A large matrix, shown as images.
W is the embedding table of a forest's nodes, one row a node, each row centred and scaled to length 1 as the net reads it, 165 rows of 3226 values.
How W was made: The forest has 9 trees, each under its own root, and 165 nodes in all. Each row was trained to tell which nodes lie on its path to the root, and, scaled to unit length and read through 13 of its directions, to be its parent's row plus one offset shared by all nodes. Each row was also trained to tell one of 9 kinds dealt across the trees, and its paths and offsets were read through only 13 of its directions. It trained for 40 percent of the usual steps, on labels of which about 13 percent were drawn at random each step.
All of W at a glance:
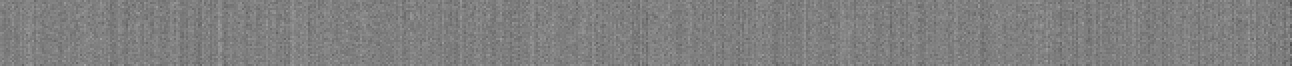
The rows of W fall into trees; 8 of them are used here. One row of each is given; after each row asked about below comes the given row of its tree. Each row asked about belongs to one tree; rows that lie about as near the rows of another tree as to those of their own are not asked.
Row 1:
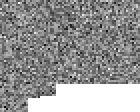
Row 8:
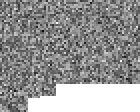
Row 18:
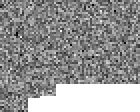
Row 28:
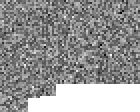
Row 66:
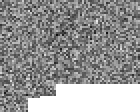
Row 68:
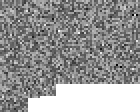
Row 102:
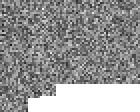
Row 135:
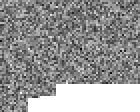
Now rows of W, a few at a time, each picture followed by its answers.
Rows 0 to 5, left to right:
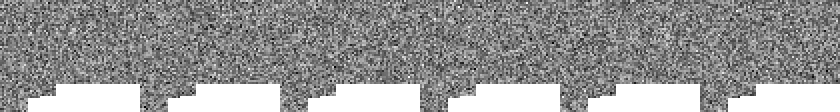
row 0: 135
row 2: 28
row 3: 18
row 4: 28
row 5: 66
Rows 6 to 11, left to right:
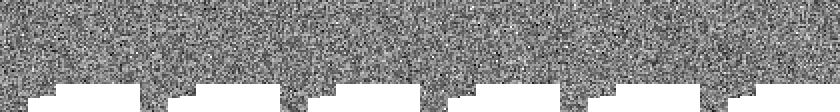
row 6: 8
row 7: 8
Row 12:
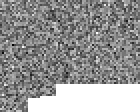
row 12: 1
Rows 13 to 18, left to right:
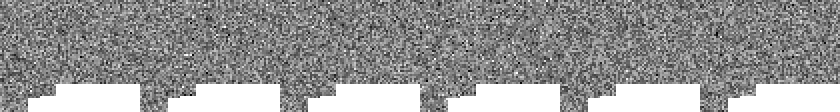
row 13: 28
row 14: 66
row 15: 1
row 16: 8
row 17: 102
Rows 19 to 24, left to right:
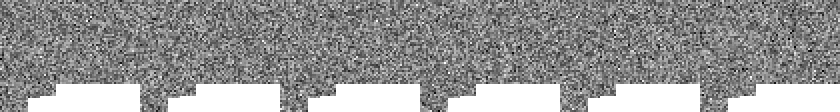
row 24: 135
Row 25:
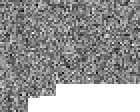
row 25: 18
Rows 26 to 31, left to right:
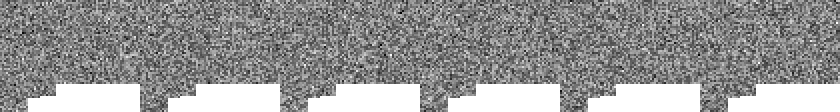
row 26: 66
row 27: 68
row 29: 1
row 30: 68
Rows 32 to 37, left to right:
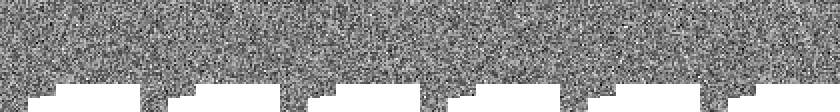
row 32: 28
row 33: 28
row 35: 135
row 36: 66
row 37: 28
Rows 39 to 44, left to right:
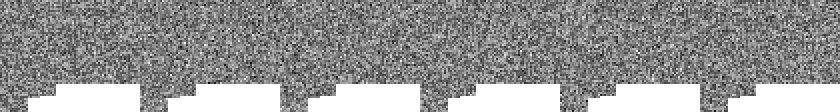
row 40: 135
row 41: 28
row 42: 28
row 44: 66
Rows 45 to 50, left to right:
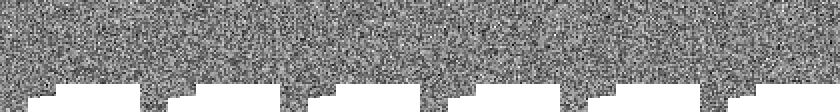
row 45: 68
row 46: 8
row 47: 28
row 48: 28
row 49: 1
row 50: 8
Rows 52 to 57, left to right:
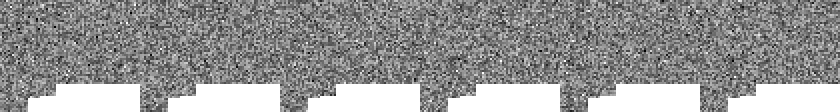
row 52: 18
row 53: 8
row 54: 68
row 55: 135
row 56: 18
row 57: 135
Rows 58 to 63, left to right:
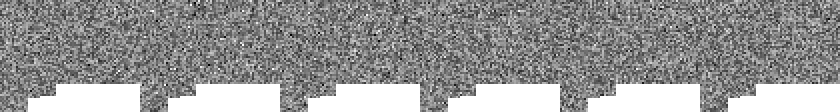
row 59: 1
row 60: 1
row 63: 68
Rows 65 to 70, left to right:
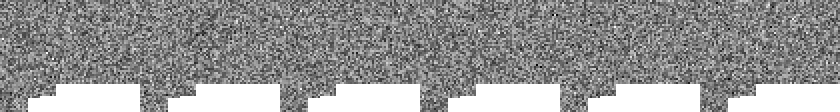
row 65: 18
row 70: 1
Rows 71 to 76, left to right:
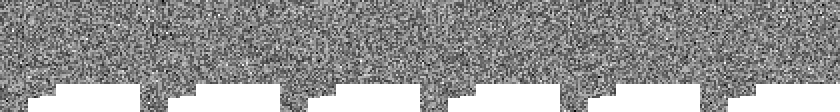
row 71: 18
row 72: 8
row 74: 1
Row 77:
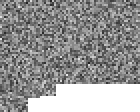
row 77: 102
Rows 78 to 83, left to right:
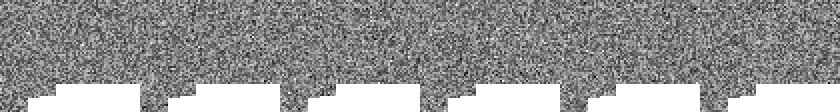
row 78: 8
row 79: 1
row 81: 1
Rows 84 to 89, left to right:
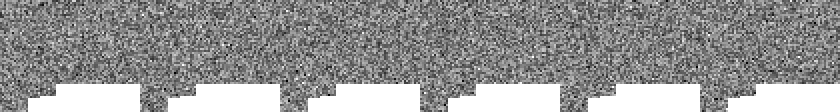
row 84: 1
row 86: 66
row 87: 18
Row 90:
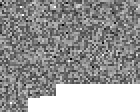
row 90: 8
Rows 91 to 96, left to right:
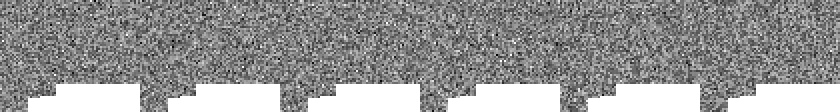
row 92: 66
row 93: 66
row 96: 8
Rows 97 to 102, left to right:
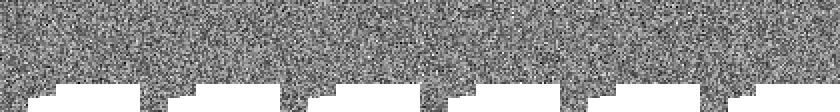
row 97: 18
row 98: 8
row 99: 8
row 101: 135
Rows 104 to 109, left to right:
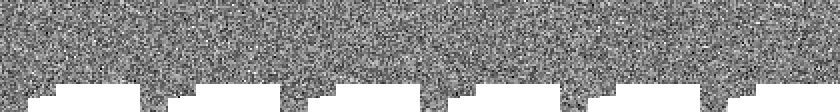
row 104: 66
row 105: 66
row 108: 8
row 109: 8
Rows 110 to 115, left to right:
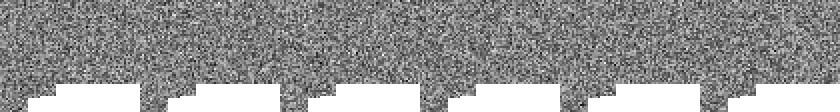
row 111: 8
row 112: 1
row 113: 68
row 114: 1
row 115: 68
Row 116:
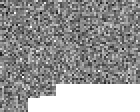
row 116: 18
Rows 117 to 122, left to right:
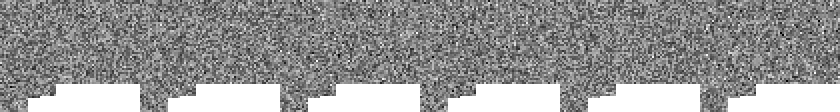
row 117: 28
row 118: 8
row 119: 1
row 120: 1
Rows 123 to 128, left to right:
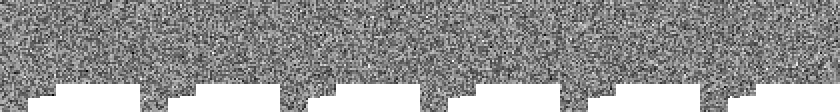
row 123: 66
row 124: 1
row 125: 8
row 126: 68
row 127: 1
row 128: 18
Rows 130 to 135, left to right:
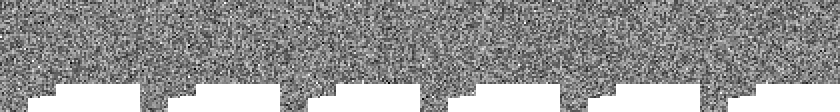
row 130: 68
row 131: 68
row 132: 68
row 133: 135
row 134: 8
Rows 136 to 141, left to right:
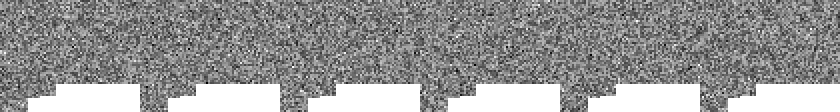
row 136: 135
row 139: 1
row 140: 1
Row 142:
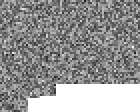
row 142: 8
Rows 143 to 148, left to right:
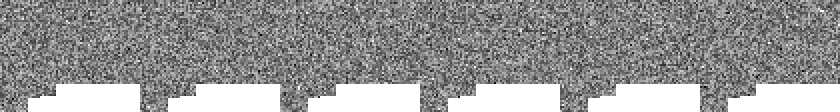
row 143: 66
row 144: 66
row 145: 68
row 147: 18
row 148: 135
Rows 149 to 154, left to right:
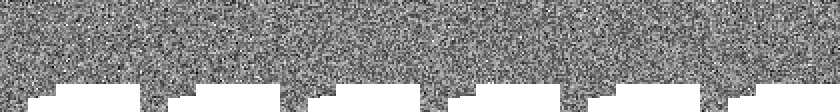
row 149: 18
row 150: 66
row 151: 66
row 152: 66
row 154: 1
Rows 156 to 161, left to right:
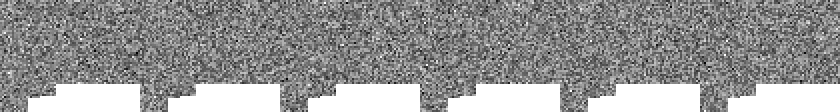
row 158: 68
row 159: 8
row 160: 28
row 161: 8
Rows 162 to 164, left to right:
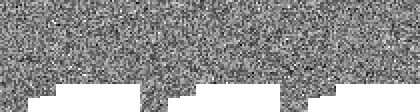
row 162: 1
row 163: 28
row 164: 28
